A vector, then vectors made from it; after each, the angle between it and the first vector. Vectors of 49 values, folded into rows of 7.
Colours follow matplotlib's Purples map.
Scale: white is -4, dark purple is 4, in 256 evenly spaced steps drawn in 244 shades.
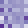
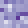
orthogonal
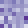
nearly parallel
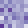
nearly parallel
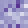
orthogonal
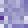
nearly opposite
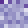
partly aligned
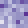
orthogonal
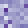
partly opposed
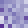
nearly parallel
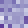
nearly parallel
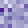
partly aligned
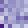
nearly parallel
